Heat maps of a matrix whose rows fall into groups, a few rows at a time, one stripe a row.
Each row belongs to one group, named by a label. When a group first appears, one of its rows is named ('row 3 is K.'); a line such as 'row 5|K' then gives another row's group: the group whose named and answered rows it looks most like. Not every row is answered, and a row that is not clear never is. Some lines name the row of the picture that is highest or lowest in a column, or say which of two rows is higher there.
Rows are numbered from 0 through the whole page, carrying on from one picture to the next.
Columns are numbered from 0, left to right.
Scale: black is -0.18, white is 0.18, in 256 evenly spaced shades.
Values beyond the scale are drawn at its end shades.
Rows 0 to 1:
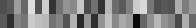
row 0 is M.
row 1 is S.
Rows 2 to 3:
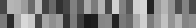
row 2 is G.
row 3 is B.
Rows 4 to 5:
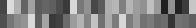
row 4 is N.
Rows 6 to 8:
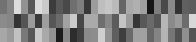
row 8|G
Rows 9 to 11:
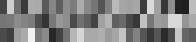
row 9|N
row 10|B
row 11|M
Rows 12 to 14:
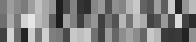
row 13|M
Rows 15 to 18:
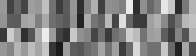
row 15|S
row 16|S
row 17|N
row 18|G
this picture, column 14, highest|18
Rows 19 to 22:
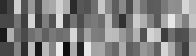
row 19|B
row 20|B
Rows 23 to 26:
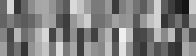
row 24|N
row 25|S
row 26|S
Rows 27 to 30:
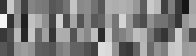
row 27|N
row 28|S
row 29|M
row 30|B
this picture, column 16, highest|27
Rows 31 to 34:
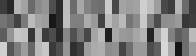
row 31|M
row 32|M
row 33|G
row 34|G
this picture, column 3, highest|33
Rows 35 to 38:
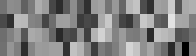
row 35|G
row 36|B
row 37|G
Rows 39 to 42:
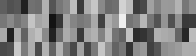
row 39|S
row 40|M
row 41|S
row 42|B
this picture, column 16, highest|40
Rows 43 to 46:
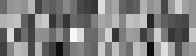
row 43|B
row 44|G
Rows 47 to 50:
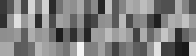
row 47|M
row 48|B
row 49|G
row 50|N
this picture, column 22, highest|50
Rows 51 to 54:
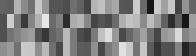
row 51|G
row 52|N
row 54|M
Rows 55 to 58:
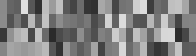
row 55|B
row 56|S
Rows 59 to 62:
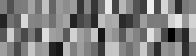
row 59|S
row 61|N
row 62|M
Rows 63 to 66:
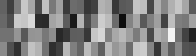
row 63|B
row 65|G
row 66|M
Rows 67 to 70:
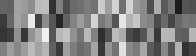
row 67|G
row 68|M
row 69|S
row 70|M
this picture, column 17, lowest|67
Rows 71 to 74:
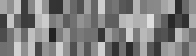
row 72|N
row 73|M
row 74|B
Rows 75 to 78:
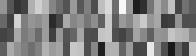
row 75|S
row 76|M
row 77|B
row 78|N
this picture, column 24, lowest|78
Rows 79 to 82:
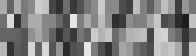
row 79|G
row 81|G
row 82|S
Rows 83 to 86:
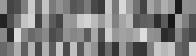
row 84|M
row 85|M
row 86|S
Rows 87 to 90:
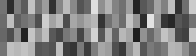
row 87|S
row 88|N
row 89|S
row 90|B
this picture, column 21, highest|88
